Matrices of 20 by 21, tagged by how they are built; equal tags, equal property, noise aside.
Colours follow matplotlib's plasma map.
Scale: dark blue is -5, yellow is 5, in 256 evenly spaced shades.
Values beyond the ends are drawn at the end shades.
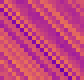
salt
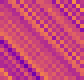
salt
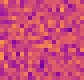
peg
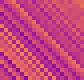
salt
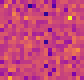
peg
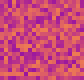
peg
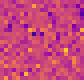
peg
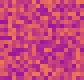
peg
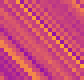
salt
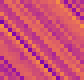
salt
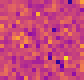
peg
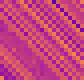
salt
